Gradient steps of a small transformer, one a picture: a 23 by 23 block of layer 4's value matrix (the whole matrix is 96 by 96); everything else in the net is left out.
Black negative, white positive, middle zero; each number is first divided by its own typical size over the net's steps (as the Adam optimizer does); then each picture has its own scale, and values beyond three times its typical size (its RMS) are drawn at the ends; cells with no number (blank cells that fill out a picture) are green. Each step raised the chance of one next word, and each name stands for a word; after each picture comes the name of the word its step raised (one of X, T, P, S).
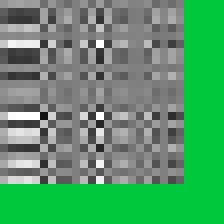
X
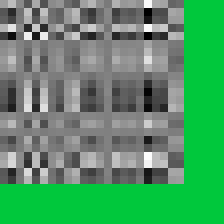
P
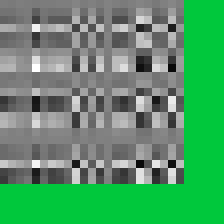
P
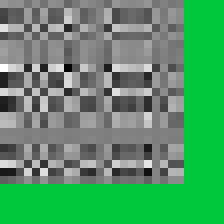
P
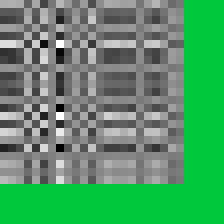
X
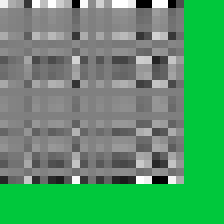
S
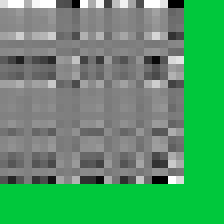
S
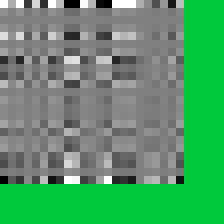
S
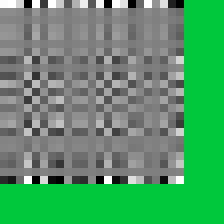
S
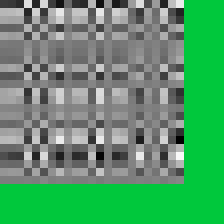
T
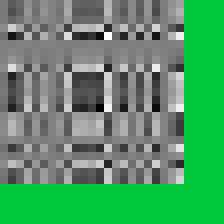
P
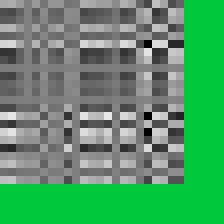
X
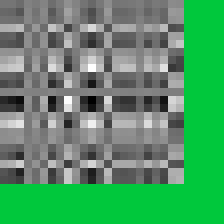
P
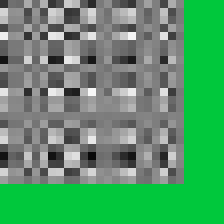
T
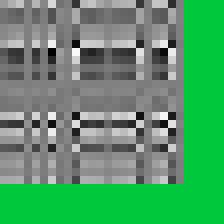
X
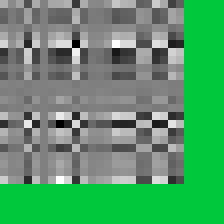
X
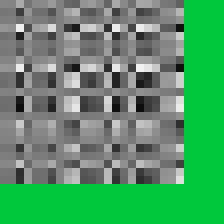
P
